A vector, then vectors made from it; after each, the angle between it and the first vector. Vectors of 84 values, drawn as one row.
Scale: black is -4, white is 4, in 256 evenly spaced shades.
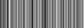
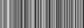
partly opposed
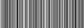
partly opposed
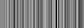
partly opposed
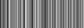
nearly parallel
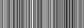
partly opposed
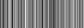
partly aligned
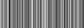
nearly opposite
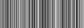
partly aligned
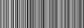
orthogonal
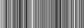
partly opposed
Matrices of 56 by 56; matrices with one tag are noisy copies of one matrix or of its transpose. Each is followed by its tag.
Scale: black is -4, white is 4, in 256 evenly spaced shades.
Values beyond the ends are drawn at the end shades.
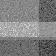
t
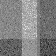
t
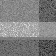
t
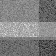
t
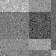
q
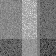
t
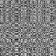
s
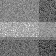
t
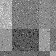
q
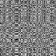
s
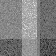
t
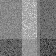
t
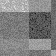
q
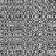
s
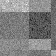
q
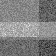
t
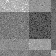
q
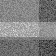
t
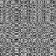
s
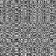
s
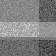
t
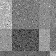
q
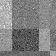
q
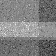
t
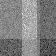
t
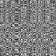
s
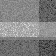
t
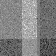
t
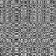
s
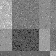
q
